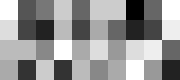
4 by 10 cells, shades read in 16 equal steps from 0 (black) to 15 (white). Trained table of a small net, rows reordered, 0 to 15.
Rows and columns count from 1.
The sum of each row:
90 70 110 83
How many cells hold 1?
0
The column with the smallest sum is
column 2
